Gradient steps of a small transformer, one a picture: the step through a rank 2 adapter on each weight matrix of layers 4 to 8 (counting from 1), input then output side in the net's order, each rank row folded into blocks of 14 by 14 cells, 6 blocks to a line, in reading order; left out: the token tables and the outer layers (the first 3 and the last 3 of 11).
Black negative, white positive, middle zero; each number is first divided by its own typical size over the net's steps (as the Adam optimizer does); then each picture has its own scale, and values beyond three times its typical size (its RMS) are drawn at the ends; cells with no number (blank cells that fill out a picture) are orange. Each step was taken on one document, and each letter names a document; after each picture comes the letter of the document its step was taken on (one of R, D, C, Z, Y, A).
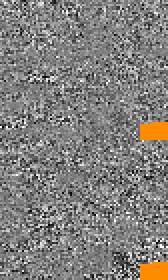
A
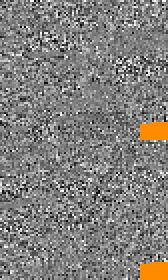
A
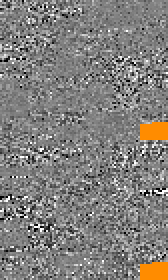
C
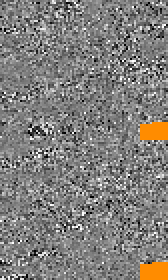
A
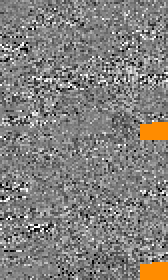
C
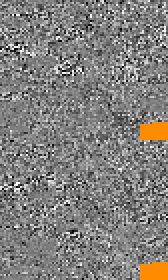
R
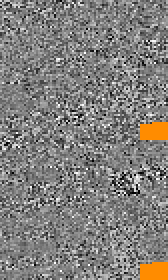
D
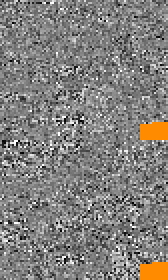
A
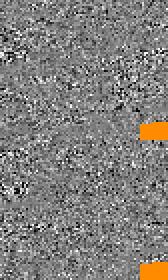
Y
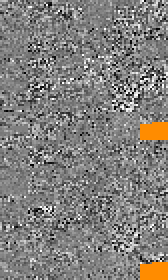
A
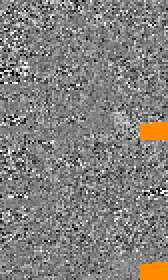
Y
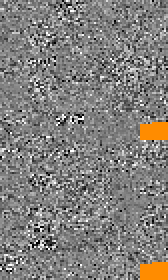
C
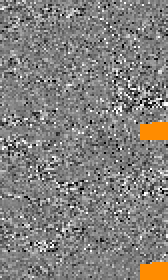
Y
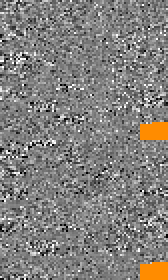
Y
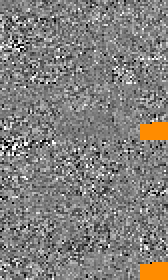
Y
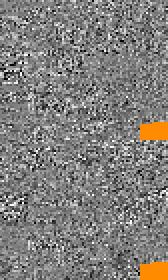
D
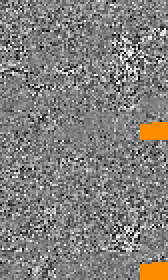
C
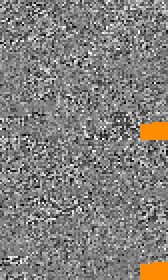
R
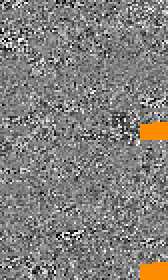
D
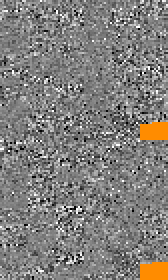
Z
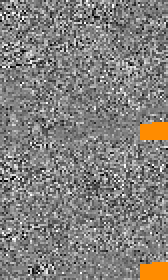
R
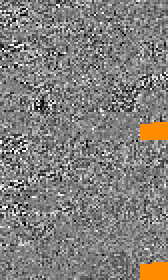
D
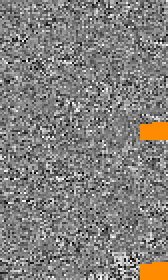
R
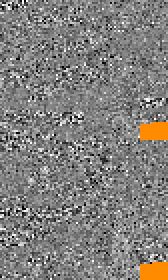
C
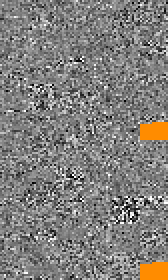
D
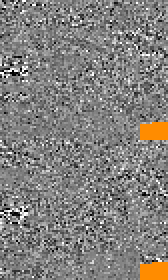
C
